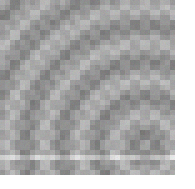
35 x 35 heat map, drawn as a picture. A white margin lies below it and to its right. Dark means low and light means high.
Slope: none. Odd lines: row 32. Mirror symmetry: none. Average level on the scale: 60%. Rings: centred on the bottom right.
